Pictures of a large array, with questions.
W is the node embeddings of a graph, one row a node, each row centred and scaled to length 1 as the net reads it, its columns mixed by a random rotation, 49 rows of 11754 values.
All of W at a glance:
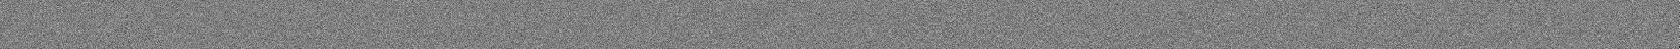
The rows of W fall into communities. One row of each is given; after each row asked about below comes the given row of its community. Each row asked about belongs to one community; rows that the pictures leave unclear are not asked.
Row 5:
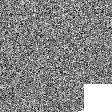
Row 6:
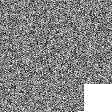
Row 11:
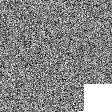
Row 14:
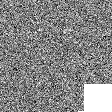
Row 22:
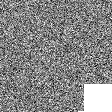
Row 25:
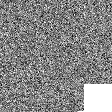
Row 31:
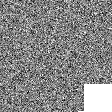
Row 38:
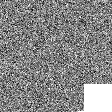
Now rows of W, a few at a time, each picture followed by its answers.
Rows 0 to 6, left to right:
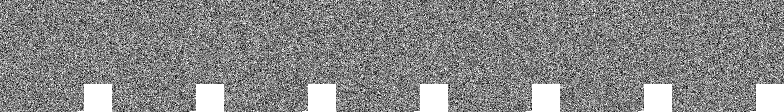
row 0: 38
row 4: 25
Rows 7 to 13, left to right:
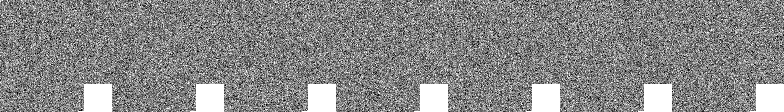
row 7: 11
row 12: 22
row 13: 14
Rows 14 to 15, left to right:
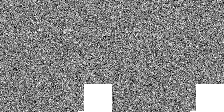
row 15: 31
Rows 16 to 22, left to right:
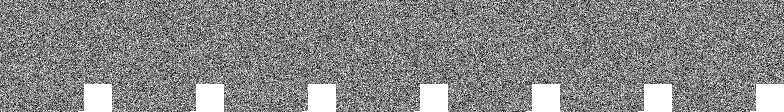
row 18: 25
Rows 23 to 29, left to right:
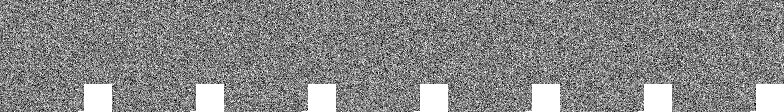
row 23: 31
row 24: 31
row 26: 6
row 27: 38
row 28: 22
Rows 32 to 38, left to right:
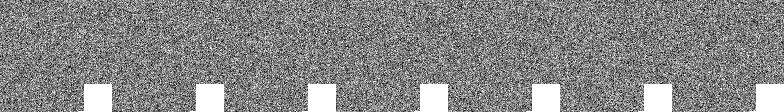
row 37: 22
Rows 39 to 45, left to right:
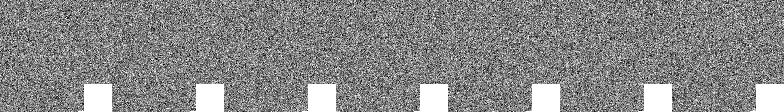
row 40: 25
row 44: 22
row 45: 5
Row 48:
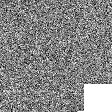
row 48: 25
